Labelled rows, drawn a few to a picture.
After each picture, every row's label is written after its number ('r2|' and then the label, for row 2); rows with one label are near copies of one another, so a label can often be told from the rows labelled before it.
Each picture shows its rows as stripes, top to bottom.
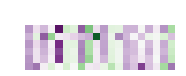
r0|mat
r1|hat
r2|mat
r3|mat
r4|mat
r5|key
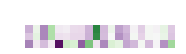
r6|hat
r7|hat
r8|mat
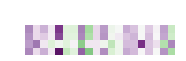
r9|mat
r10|mat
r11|key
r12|mat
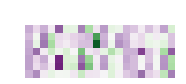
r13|mat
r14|hat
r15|hat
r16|key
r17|mat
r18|mat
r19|key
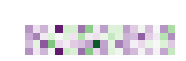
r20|mat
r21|key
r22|hat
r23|mat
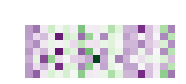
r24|key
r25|mat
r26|key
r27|mat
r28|hat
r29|mat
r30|key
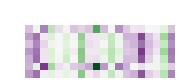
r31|hat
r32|key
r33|key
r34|key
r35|key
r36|hat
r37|key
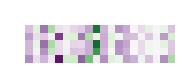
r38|hat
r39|mat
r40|hat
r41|hat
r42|mat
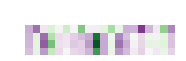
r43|key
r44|hat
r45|hat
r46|hat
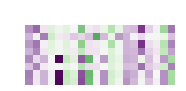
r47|key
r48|hat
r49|key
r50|key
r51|mat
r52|key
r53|mat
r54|mat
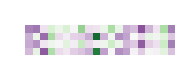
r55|key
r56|hat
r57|key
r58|hat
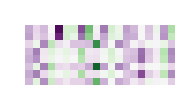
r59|mat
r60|mat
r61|hat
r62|key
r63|key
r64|hat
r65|key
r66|hat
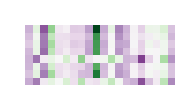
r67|hat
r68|hat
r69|hat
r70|hat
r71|key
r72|hat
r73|hat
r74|key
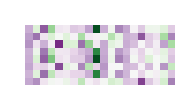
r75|hat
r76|key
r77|mat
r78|hat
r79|hat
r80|mat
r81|hat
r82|key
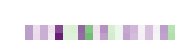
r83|mat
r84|mat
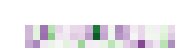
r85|hat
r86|hat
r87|key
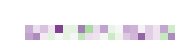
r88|mat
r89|key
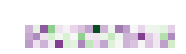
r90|hat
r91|key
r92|mat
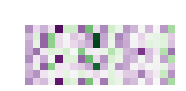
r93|mat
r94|hat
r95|hat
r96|key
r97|mat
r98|hat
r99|key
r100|mat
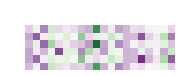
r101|hat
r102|key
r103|hat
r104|mat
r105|key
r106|hat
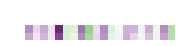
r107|mat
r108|mat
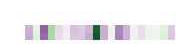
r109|hat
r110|hat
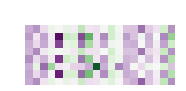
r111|key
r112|mat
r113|mat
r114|key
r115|mat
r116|hat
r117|mat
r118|key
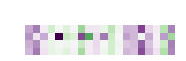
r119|key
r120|mat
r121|key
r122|key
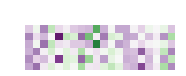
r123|hat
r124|mat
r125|hat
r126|key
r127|mat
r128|key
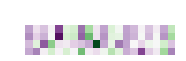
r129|mat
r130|mat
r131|hat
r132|key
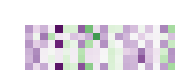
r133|mat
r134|hat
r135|mat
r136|key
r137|key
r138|mat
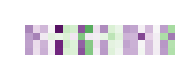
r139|mat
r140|key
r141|mat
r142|mat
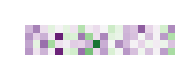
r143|key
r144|mat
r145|hat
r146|mat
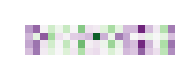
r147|key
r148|hat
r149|key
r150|key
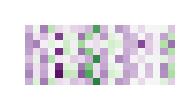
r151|hat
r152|mat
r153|key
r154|mat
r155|hat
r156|mat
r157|mat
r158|hat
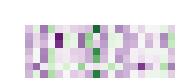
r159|hat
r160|mat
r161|mat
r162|hat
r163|hat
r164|key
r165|hat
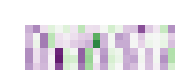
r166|key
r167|hat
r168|hat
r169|mat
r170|mat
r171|mat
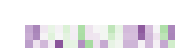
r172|key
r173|key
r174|mat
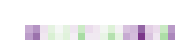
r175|key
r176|key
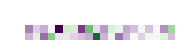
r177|mat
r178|hat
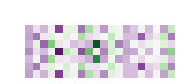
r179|mat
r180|key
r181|hat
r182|mat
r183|hat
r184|key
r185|mat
